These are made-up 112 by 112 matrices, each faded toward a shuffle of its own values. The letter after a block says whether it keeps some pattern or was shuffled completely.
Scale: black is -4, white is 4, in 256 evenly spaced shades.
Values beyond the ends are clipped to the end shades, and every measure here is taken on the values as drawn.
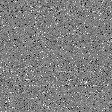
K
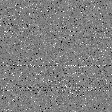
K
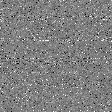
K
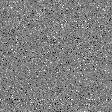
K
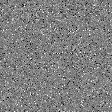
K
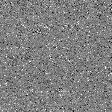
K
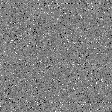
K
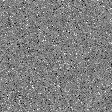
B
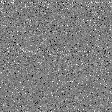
K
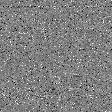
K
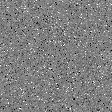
B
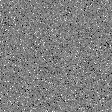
B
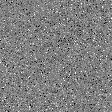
B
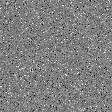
B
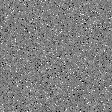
B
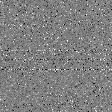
K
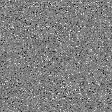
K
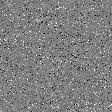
B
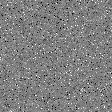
B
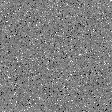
B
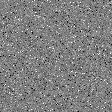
B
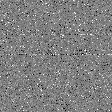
K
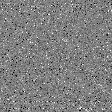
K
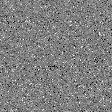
K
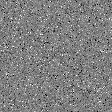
B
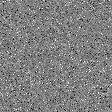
B
